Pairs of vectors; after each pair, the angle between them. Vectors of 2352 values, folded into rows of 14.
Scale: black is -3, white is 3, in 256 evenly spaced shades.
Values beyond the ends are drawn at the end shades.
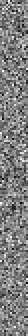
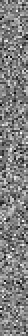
partly opposed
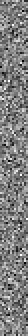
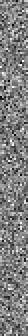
nearly opposite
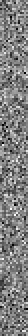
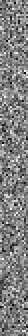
nearly parallel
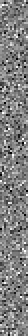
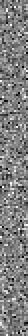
orthogonal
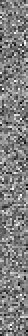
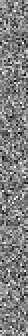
partly opposed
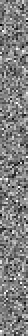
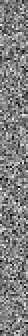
nearly opposite
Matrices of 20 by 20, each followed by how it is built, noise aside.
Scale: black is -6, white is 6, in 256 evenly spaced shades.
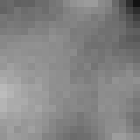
smooth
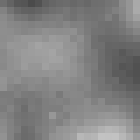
smooth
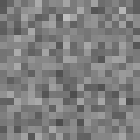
noise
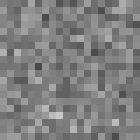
noise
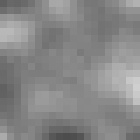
smooth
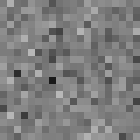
noise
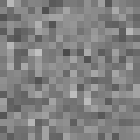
noise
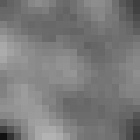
smooth
